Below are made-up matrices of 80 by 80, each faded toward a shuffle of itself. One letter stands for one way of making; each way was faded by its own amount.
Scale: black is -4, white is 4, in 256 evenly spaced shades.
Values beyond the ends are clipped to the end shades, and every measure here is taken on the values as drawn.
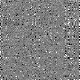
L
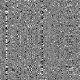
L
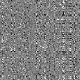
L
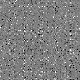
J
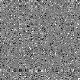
J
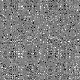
J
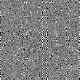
L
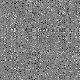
J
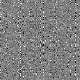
L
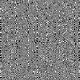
L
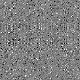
J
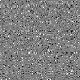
J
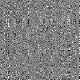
L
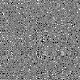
J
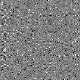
J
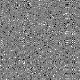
J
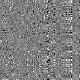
L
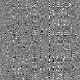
L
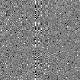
L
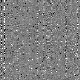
L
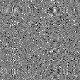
J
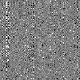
L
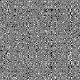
L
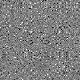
J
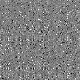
J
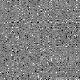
J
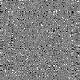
J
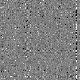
L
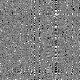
L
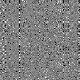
L
